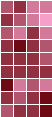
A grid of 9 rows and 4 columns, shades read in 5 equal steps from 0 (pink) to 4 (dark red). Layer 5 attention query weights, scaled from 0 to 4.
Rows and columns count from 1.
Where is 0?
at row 2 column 4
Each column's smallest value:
2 1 1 0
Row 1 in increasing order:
1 1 2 3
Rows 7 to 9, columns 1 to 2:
4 1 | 3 2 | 2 3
